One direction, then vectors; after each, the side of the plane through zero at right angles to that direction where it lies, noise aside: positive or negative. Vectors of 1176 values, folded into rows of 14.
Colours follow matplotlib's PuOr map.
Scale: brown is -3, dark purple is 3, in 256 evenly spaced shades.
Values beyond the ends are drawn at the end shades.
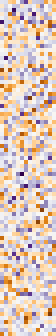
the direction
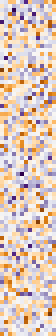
positive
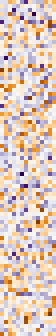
positive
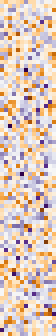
positive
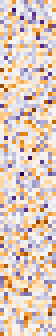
positive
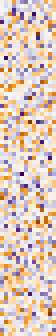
positive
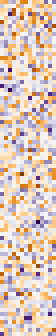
negative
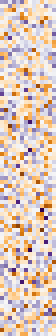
negative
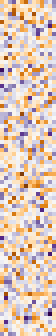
negative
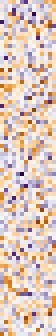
positive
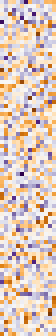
positive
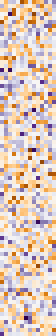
negative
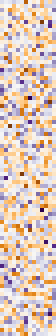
negative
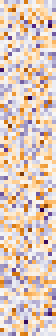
negative
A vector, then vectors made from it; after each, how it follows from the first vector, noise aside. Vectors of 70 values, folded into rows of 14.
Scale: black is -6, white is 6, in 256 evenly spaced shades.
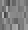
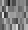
scaled up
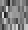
scaled up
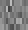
wrapped around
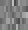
wrapped around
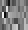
scaled up
